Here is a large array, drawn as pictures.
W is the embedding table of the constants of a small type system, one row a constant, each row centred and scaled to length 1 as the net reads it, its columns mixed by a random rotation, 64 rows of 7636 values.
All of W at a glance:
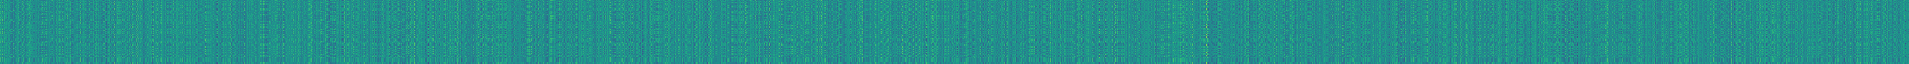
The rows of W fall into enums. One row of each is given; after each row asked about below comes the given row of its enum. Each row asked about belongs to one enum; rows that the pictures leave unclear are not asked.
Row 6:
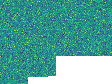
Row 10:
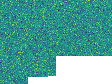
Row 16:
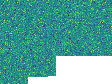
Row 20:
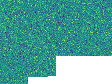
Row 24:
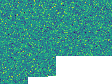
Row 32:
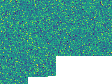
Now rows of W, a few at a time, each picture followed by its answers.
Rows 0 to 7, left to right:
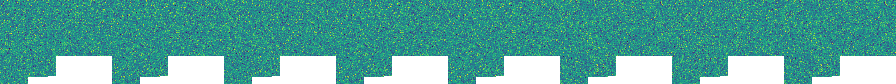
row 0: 16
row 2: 20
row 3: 24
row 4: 24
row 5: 32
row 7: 32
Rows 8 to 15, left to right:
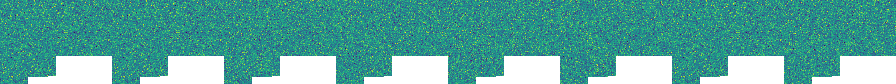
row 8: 24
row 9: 24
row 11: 20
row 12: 6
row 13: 32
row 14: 24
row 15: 16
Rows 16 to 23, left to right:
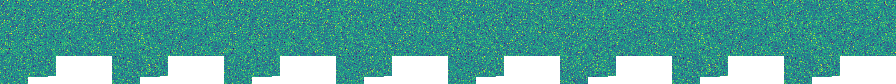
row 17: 32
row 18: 16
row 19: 20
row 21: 10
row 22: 32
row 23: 32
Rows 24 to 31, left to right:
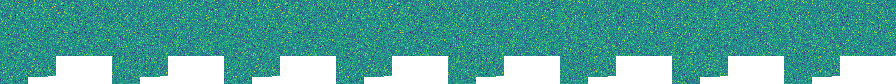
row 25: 6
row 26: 24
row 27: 24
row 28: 6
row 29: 20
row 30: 10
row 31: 20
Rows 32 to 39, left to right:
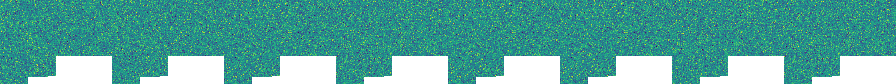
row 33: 20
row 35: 6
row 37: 24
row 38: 16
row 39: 6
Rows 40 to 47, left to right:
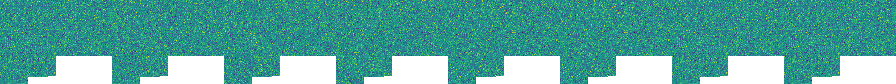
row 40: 6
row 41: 20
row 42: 32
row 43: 10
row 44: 24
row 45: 24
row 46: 6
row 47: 6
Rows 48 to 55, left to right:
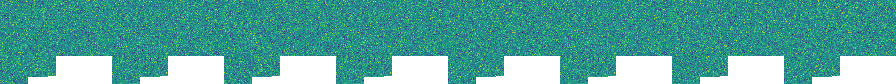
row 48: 10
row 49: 6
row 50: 32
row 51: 6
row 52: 24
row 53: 6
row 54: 20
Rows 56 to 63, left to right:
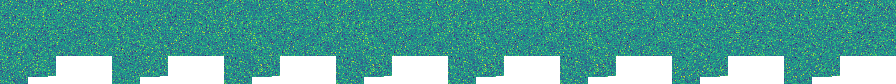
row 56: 10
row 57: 20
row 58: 32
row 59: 32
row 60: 32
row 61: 32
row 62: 24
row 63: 24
